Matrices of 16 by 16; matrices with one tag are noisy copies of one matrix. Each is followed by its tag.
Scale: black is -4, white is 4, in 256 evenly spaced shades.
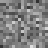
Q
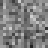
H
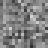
H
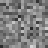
Q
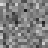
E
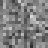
H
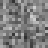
H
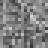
H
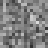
H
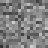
Q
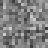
H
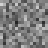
E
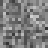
H
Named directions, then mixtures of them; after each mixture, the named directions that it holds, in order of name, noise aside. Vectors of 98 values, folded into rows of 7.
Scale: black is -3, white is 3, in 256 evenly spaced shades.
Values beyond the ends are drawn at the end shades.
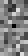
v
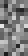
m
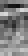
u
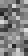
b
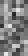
b, m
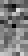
u, v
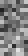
b, u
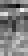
u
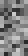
b, m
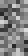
b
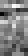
b, u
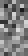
m, v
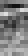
u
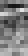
u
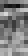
u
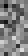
m, u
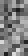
b, m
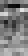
u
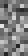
m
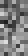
m, u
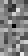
v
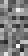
m, v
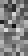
m, v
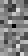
v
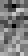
u, v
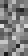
m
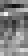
u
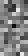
v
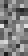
m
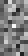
v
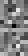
v
